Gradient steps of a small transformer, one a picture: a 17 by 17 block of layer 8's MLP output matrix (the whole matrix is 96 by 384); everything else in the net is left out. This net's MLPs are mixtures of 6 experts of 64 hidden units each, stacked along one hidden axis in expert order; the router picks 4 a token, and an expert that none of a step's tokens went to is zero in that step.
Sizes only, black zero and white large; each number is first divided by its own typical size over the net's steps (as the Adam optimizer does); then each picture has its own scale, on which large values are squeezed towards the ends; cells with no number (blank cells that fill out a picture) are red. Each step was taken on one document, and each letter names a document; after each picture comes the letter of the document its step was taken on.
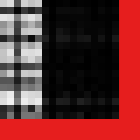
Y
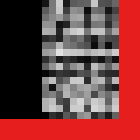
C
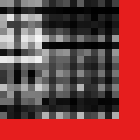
Y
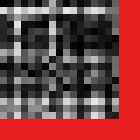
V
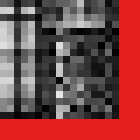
C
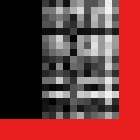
C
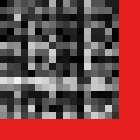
V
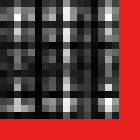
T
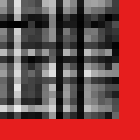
V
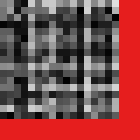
V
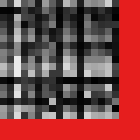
V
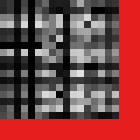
C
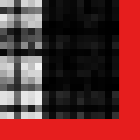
Y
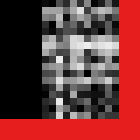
C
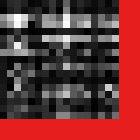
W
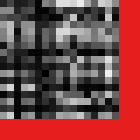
C
